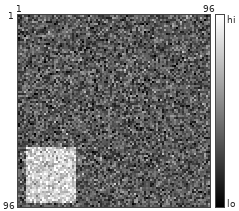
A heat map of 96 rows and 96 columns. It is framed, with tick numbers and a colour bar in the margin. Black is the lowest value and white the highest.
Odd patch: higher, in the bottom left. Mirror symmetry: none. Stripes: none. Ninth with the highest average: bottom left.
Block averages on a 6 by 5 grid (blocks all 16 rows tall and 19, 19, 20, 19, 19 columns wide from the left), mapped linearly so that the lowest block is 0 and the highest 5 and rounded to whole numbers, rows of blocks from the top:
0 0 0 0 0
0 0 0 0 0
0 0 0 0 0
0 0 0 0 0
5 4 0 0 0
5 4 0 0 0
